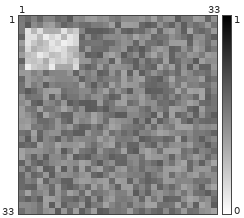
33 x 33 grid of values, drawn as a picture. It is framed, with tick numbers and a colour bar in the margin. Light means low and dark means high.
An odd patch, lower than its surroundings, sits in the top left. Overall the values sit about 50% of the way up the scale. The halves do not mirror each other. No regular stripes run through it. The ninth with the lowest average is the top left.
